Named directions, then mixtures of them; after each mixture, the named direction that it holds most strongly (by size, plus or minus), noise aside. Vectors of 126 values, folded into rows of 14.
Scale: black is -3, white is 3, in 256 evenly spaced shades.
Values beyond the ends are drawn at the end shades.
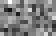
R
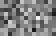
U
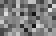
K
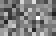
U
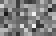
K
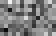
R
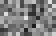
K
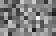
U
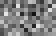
K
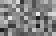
U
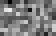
R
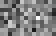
U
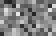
K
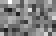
R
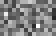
U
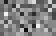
K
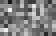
R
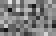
R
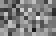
U
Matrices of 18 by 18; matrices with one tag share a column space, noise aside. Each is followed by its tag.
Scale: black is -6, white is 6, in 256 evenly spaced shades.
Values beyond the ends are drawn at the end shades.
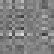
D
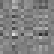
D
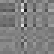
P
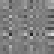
D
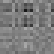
P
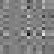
D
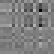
P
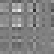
P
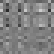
P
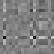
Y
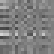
D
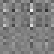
P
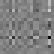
Y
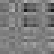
P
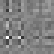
Y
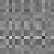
Y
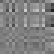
P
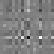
Y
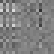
P
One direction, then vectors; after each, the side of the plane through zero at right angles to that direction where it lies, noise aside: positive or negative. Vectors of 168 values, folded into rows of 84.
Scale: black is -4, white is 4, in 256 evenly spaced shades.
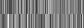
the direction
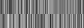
positive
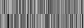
negative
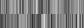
negative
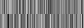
negative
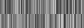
positive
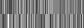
positive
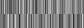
positive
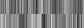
positive
